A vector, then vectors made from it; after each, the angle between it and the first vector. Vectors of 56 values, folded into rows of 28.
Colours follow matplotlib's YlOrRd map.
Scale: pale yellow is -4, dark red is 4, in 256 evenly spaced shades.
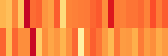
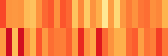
partly opposed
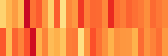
nearly parallel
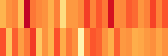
nearly parallel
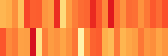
nearly parallel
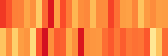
partly opposed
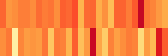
orthogonal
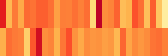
orthogonal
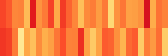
partly opposed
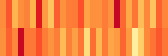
orthogonal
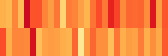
nearly parallel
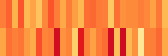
partly opposed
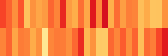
partly opposed
